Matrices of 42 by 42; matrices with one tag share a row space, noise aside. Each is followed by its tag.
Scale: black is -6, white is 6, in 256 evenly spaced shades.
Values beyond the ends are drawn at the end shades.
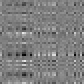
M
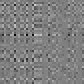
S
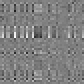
S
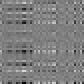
M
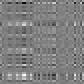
M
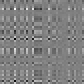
S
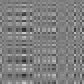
M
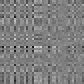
S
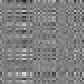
M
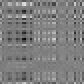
M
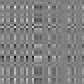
S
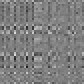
S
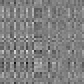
S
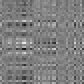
M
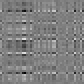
M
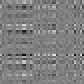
M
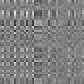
S
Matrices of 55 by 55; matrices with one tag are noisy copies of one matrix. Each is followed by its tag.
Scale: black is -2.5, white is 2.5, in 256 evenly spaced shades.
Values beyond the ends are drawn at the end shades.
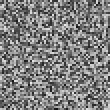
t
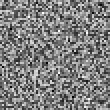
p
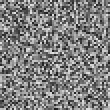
t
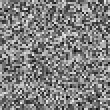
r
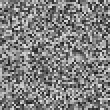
r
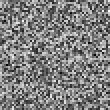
r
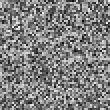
r
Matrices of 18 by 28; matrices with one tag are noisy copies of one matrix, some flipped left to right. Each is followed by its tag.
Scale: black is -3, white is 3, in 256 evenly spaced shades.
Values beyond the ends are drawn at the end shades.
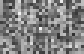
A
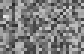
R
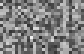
R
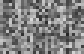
A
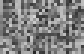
A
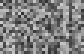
R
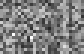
R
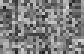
A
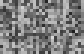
A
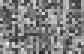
A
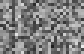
R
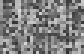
A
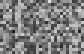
R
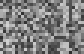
R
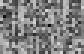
A
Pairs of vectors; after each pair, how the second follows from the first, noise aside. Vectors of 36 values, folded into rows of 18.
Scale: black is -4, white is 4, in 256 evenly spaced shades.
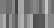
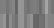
shrunk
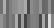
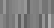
shrunk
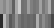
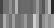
reversed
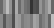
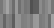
shrunk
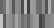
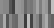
reversed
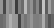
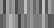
copied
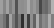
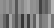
copied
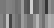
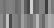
copied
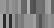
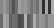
reversed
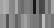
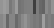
shrunk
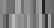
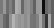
copied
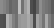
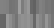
shrunk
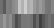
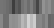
reversed
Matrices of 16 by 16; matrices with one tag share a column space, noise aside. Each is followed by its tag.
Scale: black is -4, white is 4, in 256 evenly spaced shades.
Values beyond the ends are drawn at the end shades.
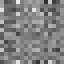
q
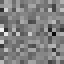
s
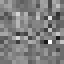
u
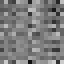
q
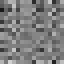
q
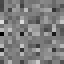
s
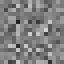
s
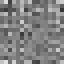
q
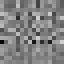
u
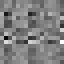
u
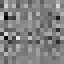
u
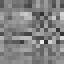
u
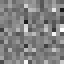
s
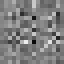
u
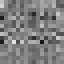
u
